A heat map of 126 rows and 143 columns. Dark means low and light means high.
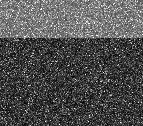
Seam: horizontal, 30% of the way down, the top part higher. Stripes: none. Average level on the scale: 30%.
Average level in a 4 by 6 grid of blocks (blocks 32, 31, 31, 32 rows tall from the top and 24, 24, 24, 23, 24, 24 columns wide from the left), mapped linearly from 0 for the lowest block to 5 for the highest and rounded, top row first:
5 5 5 5 5 5
1 1 1 1 1 1
0 0 0 0 0 0
0 0 0 0 0 0
